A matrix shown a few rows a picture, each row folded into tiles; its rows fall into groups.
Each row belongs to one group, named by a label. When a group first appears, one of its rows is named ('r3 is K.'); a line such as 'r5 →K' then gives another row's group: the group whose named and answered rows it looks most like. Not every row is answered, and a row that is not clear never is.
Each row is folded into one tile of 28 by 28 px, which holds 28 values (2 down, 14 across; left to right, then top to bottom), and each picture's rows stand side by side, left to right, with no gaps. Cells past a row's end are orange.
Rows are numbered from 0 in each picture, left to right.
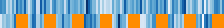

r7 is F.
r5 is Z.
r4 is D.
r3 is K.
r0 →Z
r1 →D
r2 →D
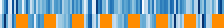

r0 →D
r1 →F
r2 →Z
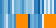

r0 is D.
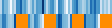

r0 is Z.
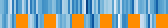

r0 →D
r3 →K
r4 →F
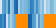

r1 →K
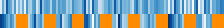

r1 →D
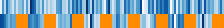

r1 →K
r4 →D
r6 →F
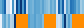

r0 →Z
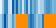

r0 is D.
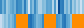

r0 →Z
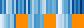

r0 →Z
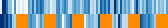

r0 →K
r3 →Z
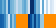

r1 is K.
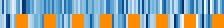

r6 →D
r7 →D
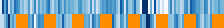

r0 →K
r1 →F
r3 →F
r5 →K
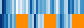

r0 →K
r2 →D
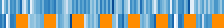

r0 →F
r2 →Z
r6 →F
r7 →F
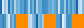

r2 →F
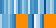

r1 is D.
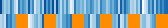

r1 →Z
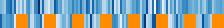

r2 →Z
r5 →D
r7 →D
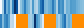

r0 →D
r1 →D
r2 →K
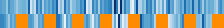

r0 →K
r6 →Z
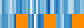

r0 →Z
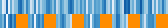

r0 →F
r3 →F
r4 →D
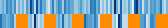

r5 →F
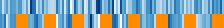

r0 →F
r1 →K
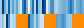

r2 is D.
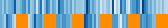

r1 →D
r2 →K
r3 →K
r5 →K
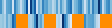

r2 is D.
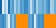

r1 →F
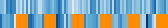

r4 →K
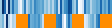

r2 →F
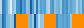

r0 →Z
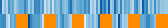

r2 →D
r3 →Z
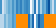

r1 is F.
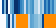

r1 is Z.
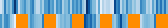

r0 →D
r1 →Z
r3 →K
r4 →K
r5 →Z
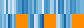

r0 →F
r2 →K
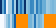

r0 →Z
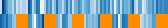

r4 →F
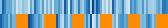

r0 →K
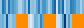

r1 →Z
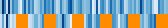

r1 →Z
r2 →D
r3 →D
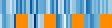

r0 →Z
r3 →K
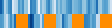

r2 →D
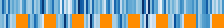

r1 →D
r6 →D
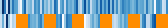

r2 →F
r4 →Z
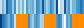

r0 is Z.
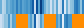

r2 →F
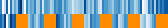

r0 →F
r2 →K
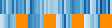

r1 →K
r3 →Z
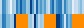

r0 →Z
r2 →K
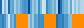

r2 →K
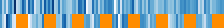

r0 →D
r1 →Z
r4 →F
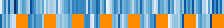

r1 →K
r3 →F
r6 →Z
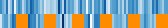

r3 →F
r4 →Z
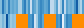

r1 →F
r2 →F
